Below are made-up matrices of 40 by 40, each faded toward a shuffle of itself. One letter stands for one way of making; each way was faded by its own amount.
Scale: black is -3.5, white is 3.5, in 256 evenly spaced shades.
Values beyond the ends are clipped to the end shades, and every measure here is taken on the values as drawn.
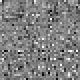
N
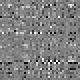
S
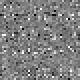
N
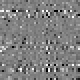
S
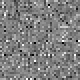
N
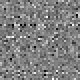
N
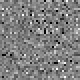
N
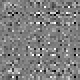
S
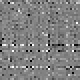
S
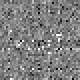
N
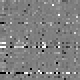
S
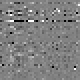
S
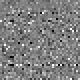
N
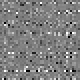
S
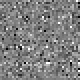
N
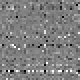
S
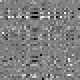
S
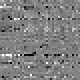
S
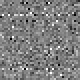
N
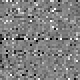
N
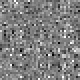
N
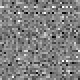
N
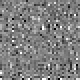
N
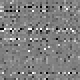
S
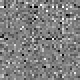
N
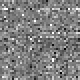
N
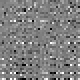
S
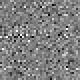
N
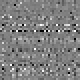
S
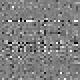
S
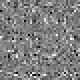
N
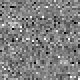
N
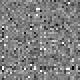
N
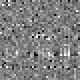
N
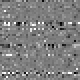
S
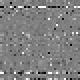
S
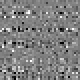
S
